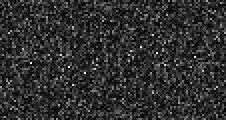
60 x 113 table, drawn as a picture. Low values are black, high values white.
Odd rows or columns: none. Histogram: skewed, a long tail of high values. Symmetry: a half turn. Seam: none. Grain: fine. Slope: none. Average level on the scale: 20%.
